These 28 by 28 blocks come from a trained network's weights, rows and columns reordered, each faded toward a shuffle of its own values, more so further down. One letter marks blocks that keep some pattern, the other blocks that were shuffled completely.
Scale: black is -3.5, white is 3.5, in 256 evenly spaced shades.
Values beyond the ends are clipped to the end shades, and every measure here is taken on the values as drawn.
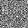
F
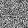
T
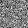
T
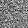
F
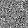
F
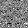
F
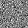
F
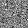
T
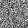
T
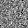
T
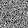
T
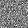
F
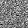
F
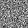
T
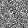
F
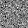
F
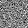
F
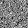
T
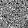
F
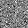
T
